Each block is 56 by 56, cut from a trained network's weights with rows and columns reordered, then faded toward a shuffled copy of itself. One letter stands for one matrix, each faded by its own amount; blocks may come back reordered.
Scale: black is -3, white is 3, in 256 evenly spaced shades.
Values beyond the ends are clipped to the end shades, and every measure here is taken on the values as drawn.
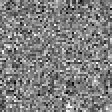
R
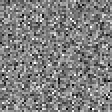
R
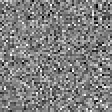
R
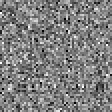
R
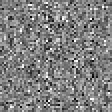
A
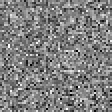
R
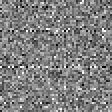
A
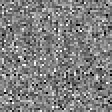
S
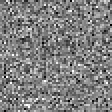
A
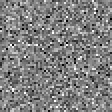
S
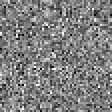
A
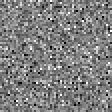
S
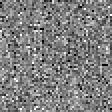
S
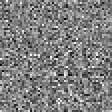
R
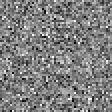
R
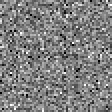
S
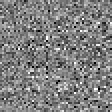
A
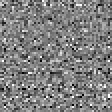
A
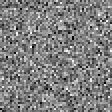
R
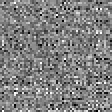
A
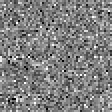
S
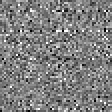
A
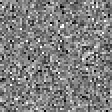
S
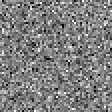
S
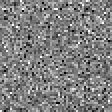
S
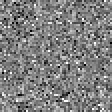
S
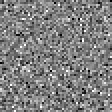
S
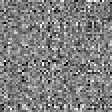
A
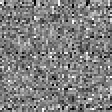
A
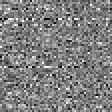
A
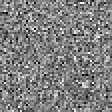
A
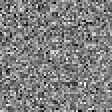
R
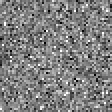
S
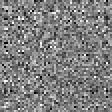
A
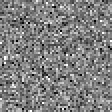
S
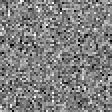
S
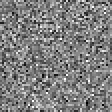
R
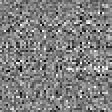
A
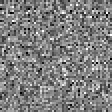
R
